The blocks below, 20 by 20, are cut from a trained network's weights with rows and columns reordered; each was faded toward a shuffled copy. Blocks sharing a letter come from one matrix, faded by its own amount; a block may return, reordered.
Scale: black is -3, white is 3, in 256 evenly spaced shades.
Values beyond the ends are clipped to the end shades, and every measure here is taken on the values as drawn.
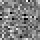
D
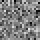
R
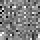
D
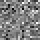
D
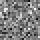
R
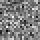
R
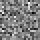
R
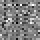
D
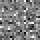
D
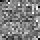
R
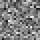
R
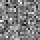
R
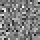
R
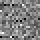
D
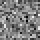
R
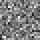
R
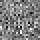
D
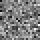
R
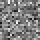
R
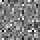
D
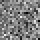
R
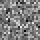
R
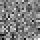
D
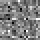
D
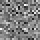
D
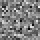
R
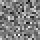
R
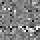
D
